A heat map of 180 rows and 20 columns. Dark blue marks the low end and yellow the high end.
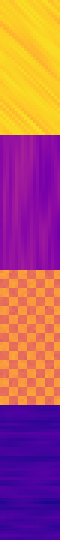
It is made of 4 by 1 panels. Panel 1,1: very high, slanting down to the right, faint in contrast. Panel 2,1: low, streaked downward, faint in contrast. Panel 3,1: high, checkered. Panel 4,1: very low, streaked across, faint in contrast.
